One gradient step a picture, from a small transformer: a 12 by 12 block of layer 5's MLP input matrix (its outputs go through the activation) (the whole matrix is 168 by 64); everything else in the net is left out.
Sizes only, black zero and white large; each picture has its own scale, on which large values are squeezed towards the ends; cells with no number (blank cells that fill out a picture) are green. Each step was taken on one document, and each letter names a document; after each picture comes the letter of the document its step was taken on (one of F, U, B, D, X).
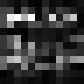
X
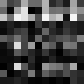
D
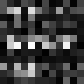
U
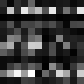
U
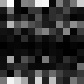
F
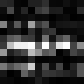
U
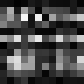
X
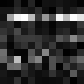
X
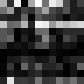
F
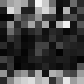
F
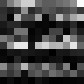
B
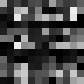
D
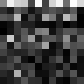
B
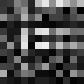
B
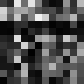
D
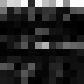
B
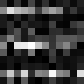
U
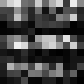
B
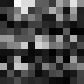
D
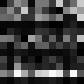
D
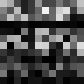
B
